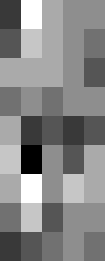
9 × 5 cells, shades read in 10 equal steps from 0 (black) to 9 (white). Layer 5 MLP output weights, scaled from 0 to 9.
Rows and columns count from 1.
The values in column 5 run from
3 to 6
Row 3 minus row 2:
3 -1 0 0 -1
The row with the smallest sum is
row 5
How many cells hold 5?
12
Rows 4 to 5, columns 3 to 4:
4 5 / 3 2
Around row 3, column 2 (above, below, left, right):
7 5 6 6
